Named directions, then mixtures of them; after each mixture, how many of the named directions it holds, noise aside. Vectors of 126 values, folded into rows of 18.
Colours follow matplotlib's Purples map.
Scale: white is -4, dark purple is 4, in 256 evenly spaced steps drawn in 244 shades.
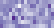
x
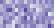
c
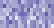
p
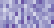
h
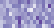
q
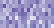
one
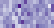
two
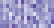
two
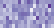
two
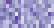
two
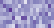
three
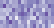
one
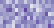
one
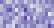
one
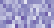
three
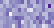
two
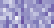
three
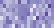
three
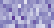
three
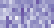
two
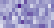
one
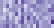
one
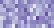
three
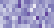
three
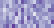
one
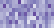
two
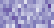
three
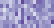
one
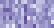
two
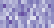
one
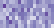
one
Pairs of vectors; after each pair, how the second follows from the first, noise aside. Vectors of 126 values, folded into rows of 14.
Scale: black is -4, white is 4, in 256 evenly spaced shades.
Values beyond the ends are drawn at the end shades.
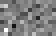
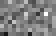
shuffled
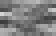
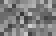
shuffled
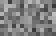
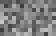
reversed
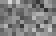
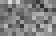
copied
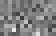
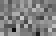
negated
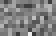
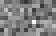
shuffled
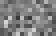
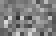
copied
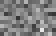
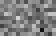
negated
